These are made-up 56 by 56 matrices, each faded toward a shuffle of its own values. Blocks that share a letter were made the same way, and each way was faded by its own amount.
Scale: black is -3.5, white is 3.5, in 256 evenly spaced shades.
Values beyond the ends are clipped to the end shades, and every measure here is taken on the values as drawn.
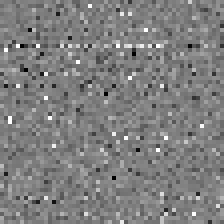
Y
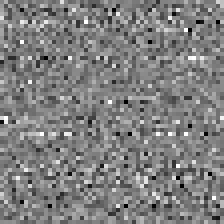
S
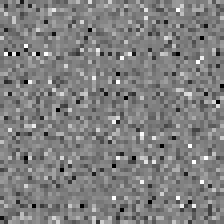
Y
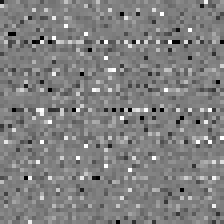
Y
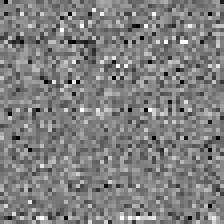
S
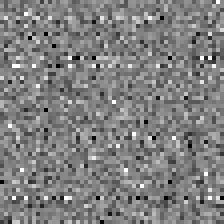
S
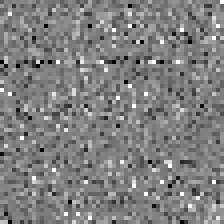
Y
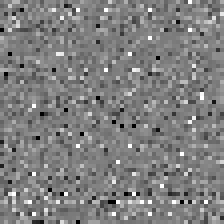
Y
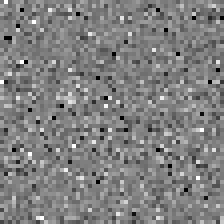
Y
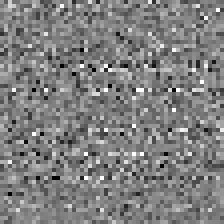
S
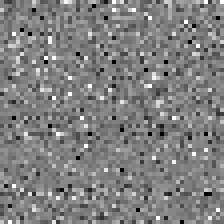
Y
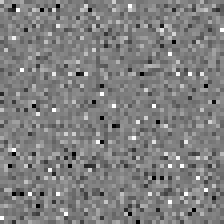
Y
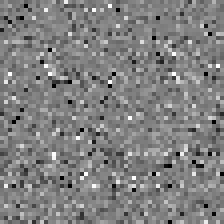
Y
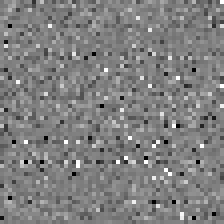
Y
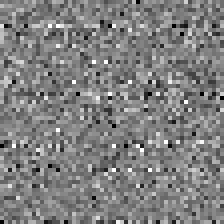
S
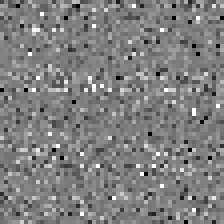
Y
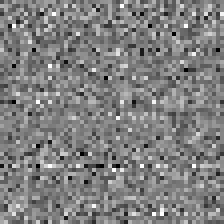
S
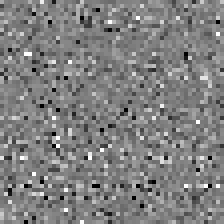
Y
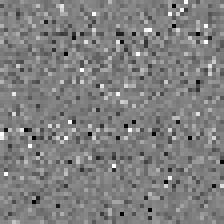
Y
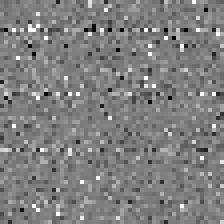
Y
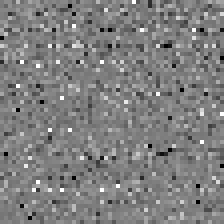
Y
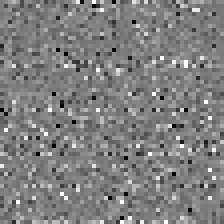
Y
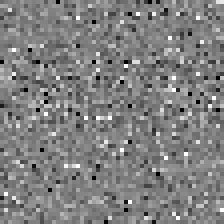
Y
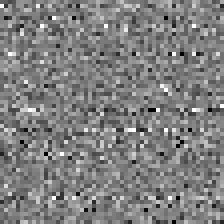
S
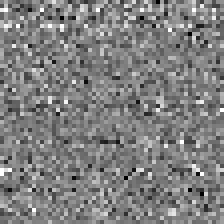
S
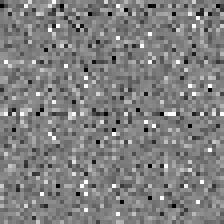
Y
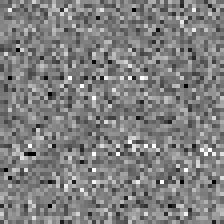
S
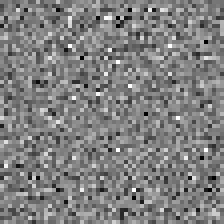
S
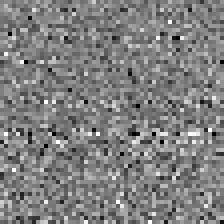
S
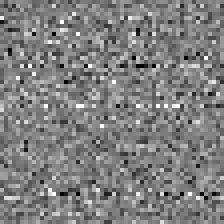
S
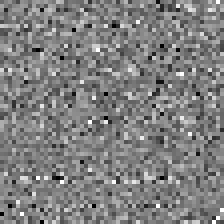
S
